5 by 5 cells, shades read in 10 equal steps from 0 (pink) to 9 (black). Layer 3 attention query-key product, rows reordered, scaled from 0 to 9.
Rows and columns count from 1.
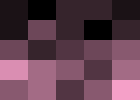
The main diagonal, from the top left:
8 5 6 6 0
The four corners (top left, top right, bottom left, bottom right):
8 8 4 0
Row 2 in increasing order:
5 7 7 8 9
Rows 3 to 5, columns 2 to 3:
7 6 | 3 4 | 3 6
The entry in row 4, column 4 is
6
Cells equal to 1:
1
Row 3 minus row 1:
-3 -2 -1 -2 -4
